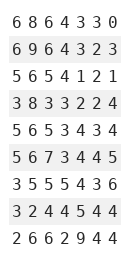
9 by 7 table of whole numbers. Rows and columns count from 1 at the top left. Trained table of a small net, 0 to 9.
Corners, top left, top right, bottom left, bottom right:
6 0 2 4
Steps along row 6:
up up down up same up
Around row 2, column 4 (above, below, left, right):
4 4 6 3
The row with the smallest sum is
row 3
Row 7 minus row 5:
-2 -1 0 2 0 0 2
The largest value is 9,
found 2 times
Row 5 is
5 6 5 3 4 3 4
